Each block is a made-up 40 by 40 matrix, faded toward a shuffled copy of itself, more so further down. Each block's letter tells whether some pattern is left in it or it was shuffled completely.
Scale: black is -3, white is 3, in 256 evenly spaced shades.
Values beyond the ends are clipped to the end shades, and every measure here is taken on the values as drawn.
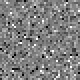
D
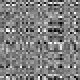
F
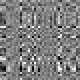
F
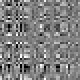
F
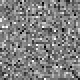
D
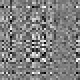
F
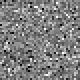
D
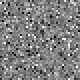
D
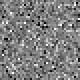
D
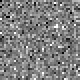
D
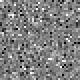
D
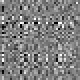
F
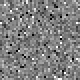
D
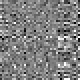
F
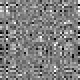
F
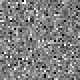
D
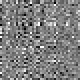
F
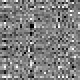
F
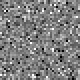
D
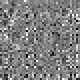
F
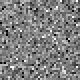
D
